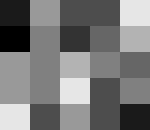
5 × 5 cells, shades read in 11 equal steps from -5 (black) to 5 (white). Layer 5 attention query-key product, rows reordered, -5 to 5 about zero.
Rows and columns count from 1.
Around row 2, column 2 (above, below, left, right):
1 0 -5 -3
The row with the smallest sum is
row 2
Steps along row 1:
up down same up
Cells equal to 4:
3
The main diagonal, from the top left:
-4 0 2 -2 -4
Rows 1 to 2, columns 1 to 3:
-4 1 -2 / -5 0 -3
